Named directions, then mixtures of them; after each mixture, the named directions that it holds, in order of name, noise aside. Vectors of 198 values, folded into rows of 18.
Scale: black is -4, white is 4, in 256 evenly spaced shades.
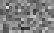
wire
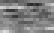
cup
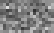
cup, wire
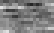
cup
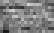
cup, wire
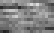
cup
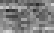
cup, wire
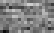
cup, wire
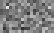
wire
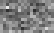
cup, wire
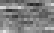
cup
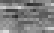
cup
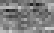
cup, wire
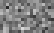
wire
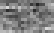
cup, wire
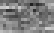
cup, wire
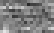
cup, wire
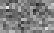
cup, wire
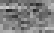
cup, wire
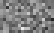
wire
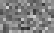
wire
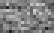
cup, wire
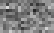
cup, wire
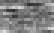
cup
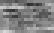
cup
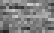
cup, wire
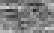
cup, wire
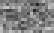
cup, wire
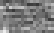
cup, wire
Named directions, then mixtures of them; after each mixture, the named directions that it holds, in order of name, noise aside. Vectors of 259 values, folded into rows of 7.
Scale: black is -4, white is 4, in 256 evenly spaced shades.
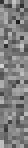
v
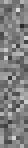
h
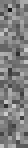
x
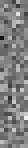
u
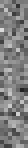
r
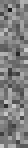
x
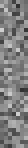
r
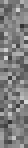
h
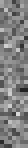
r, v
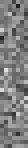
r, u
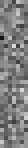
h, u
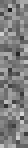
x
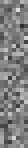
h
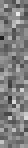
u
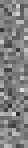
r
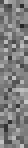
h, v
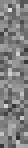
x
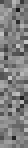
h, v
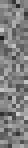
r, u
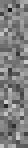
x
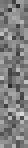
u, x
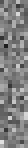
u, v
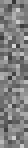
h, u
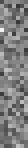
r, v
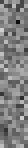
r, v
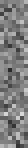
r, x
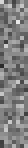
v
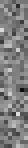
r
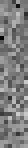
r, u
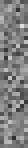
h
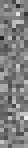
u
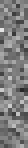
r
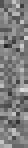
r, v
